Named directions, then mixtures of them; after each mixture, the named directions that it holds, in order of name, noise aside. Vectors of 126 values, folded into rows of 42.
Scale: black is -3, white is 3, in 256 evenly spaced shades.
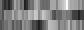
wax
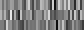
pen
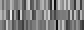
pen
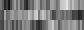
wax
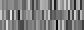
pen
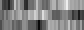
wax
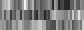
pen, wax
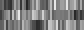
pen, wax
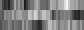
wax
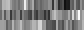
pen, wax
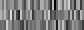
pen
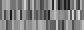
pen, wax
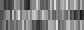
pen, wax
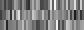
pen, wax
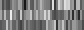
pen, wax
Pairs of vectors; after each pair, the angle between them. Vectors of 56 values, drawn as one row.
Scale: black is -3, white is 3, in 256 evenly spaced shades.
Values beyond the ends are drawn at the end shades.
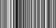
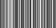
partly aligned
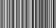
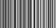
nearly opposite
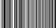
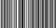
partly aligned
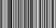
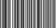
partly opposed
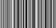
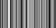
orthogonal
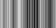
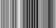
nearly parallel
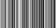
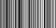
nearly opposite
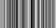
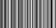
partly opposed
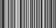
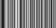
nearly parallel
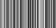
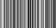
nearly parallel
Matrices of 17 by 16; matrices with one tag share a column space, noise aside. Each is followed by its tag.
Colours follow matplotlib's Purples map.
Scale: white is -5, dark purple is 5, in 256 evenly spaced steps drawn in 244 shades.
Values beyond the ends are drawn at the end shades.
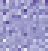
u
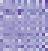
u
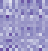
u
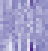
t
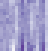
t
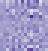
u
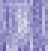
t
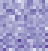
u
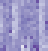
t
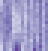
t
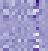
u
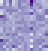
u
